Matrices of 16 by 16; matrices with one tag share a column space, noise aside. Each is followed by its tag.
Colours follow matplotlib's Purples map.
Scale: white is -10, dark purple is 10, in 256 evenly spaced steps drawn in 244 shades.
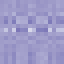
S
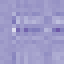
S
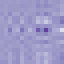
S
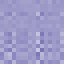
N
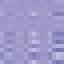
N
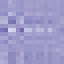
S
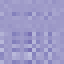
N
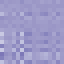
N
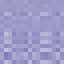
N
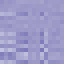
N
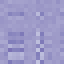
N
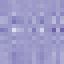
S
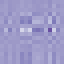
S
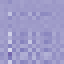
N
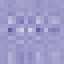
S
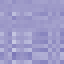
N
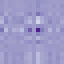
S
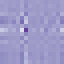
S
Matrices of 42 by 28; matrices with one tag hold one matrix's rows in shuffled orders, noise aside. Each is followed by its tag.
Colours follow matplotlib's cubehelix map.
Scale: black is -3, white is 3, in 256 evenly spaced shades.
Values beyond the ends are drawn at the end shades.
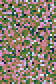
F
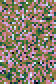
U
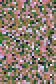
F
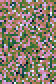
F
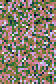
U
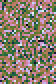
F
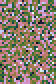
F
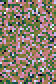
F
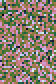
F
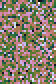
F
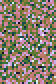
F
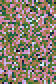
F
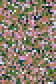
U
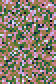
U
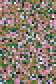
F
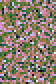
F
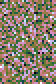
U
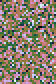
F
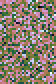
F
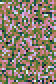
U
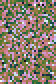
U
